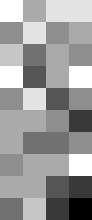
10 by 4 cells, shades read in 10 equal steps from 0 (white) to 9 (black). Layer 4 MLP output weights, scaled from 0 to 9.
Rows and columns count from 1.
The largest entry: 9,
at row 10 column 4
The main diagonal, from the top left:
0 1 3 0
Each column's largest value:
5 6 7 9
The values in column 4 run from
0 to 9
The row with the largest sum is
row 10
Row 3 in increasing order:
2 3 4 5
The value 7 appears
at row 6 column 4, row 9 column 4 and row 10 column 3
